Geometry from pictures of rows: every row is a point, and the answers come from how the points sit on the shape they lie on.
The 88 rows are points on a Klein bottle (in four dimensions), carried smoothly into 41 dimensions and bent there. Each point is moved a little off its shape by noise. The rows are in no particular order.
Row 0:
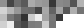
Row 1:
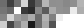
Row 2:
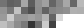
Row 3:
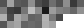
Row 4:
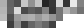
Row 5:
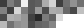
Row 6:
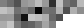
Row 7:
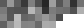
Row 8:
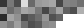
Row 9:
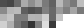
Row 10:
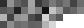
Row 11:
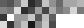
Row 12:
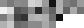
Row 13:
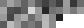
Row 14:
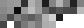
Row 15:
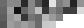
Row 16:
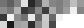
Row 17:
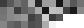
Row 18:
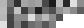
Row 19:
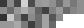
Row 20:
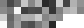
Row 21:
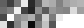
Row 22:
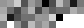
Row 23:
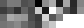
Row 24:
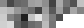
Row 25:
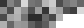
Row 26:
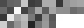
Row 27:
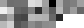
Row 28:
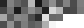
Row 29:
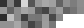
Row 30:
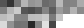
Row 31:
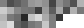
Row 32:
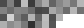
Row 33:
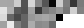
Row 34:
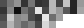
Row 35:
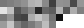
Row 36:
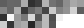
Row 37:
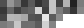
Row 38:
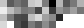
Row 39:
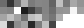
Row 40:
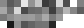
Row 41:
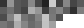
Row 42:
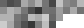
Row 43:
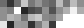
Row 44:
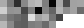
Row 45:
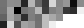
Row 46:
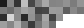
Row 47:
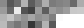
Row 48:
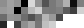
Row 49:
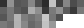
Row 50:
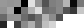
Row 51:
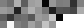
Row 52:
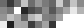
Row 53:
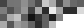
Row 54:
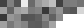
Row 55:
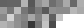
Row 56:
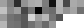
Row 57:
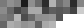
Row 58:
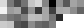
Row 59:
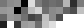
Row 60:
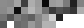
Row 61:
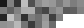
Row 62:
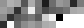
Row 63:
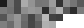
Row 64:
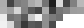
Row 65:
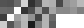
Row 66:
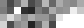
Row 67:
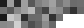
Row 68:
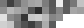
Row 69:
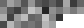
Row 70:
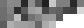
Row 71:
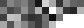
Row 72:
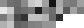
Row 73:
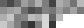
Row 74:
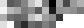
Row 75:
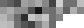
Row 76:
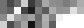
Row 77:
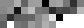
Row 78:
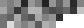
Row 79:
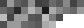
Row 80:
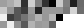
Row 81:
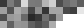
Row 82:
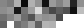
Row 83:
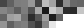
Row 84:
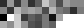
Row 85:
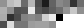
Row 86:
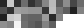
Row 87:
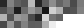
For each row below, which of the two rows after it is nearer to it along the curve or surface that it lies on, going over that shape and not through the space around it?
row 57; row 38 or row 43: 38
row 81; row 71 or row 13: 71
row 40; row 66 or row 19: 66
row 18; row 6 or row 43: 6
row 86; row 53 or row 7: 53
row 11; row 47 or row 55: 47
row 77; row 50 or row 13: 50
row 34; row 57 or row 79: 57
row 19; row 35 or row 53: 53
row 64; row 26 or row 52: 52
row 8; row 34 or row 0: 34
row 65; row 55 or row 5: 5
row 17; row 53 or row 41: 53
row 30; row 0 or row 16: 0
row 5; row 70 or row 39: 39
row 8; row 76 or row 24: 76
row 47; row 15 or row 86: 86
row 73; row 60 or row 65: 65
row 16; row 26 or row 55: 26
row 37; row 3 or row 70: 70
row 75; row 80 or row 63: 80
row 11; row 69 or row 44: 44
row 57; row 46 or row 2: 46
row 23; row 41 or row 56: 41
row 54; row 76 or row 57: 76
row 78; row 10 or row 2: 10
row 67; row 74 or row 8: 8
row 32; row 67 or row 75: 67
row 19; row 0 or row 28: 28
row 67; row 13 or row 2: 2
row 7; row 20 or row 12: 12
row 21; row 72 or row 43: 43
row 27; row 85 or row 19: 85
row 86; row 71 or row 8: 71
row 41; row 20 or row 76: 76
